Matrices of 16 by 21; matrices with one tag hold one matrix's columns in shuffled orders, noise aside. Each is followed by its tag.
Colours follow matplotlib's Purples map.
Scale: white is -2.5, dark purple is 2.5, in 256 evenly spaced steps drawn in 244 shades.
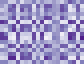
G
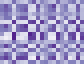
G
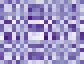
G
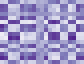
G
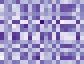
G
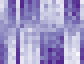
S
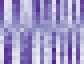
S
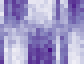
S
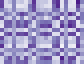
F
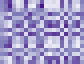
F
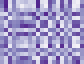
F
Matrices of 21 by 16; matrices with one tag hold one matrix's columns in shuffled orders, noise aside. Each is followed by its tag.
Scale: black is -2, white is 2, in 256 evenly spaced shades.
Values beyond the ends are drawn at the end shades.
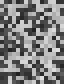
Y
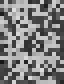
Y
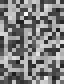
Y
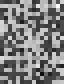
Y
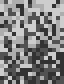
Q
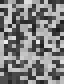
Y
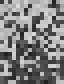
Q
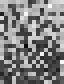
Q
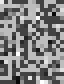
Y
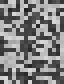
Y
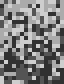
Q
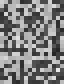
Y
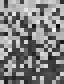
Q
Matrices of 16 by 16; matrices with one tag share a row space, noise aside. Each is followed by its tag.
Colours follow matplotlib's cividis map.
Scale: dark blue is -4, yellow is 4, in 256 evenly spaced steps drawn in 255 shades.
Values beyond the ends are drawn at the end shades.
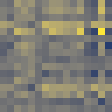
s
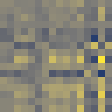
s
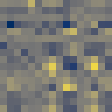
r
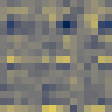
r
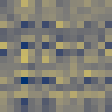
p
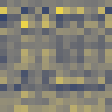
p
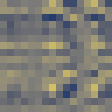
r
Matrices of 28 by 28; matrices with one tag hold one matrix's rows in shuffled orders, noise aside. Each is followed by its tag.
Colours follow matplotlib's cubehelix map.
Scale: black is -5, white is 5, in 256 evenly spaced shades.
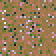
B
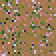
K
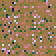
K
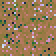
K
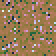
K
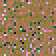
B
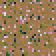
B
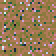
B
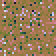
B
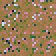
K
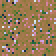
K
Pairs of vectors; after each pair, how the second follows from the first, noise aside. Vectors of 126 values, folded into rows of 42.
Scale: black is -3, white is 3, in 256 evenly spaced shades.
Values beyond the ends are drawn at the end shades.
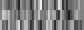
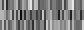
shuffled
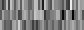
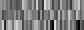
shuffled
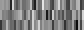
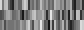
shuffled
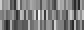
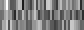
shuffled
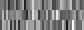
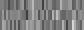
shrunk
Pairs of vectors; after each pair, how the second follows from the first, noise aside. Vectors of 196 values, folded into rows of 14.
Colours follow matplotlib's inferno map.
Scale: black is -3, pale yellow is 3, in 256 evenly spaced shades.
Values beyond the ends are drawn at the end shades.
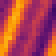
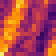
copied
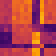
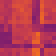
shrunk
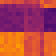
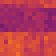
shrunk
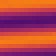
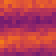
shrunk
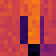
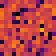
shuffled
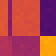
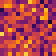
shuffled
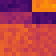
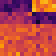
copied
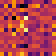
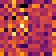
copied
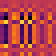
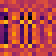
copied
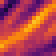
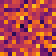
shuffled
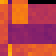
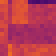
shrunk
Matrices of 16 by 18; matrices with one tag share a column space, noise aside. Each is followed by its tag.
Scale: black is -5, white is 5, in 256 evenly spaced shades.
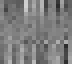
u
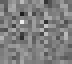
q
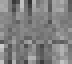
u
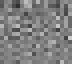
q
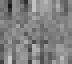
u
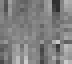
u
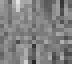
u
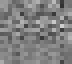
q
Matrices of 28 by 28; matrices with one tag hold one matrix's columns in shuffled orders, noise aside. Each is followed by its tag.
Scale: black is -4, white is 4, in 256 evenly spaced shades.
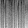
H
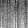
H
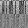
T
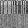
T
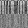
T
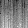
H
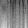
H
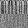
T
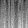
H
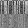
T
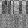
T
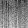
H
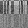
T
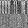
T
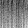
H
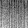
H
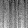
H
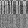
T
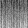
H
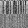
T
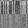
T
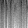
H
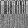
T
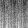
H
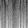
H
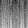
H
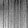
H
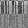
T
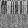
T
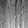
H
